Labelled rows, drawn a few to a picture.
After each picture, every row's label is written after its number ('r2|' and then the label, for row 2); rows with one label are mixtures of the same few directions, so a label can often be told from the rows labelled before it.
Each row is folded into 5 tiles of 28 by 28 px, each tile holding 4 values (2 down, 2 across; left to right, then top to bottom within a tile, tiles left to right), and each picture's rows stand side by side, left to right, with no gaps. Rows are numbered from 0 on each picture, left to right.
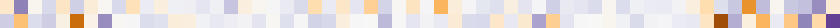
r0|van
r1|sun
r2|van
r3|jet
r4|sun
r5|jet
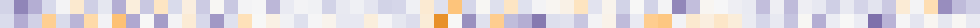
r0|jet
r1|van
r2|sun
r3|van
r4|jet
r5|van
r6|sun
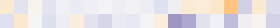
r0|van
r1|sun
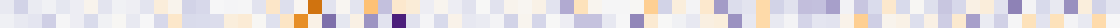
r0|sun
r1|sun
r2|van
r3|jet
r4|van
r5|sun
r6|jet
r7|van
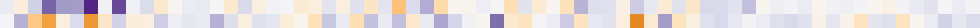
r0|sun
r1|van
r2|jet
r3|van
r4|van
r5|jet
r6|jet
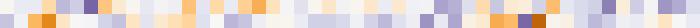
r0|sun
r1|sun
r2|sun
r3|van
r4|sun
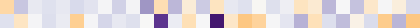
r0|van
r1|van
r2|jet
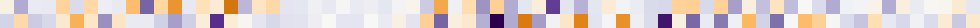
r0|van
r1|van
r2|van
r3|van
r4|jet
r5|van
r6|jet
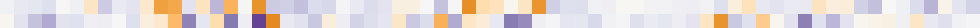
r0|sun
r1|jet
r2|jet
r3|sun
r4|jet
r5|jet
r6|van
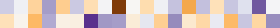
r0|jet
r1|jet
